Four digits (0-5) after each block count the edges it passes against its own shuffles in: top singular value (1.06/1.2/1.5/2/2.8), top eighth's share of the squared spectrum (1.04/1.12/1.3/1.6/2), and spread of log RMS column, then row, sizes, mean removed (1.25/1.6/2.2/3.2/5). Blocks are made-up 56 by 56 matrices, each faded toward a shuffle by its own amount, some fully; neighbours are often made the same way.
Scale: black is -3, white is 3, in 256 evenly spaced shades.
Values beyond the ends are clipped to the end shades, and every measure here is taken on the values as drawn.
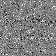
2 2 0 1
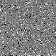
2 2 0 0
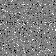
2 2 0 1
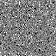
3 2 1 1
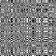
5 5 3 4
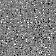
1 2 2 1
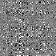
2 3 3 3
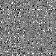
2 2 2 2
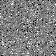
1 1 1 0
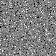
0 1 0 0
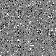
1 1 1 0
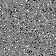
0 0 0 0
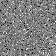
0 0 0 0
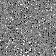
0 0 1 1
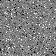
0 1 0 0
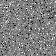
0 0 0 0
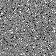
0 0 0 0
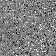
0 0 0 0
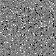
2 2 2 1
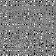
2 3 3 3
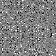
3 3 1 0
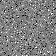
1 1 0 0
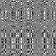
5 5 4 3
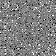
3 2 1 0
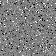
0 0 0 0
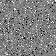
1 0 0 0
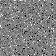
2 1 0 0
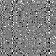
4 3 2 2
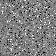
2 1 0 0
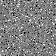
1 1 0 0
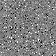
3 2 1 0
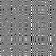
5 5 3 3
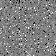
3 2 1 0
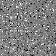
3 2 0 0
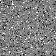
2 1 0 0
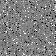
3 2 1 0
